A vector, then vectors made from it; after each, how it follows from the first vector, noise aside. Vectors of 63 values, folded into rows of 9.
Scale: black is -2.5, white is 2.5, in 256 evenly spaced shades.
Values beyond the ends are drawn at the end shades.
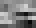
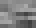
shrunk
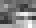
negated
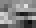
copied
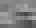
shrunk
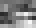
negated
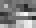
negated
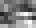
negated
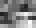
negated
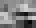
copied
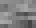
shrunk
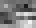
negated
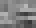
shrunk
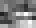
negated
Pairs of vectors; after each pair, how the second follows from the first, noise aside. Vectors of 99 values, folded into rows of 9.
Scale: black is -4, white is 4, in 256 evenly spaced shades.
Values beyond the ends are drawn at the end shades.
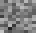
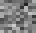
reversed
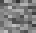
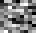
scaled up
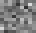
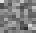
shuffled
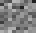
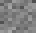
shrunk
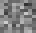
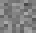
shrunk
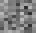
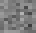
shrunk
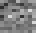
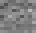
shrunk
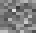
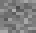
shrunk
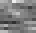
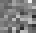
shuffled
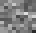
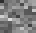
reversed
